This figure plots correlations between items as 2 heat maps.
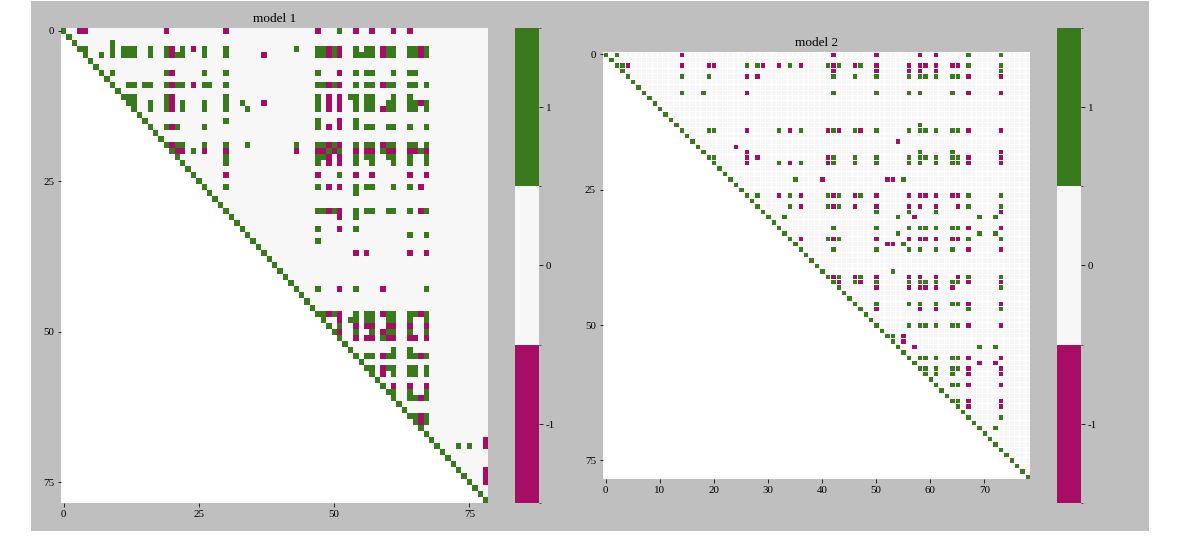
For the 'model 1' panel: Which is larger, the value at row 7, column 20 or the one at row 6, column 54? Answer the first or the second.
the second
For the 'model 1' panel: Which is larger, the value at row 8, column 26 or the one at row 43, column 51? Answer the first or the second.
the first
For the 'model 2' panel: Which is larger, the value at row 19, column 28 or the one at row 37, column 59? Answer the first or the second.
the second
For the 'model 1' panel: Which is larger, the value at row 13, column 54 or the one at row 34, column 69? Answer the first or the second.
the first
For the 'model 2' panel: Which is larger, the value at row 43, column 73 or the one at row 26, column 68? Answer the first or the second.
the first
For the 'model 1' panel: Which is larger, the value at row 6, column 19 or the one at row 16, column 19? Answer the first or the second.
the second
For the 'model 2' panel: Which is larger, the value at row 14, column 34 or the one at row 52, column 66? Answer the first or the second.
the second
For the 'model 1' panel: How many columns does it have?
79
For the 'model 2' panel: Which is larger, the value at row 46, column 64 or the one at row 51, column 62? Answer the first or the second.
the first
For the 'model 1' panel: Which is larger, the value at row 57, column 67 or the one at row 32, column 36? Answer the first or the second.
the first
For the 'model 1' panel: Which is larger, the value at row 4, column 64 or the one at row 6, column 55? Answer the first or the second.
the first
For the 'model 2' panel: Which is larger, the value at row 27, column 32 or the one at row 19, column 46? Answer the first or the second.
the second
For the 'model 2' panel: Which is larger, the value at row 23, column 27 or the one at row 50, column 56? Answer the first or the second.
the second
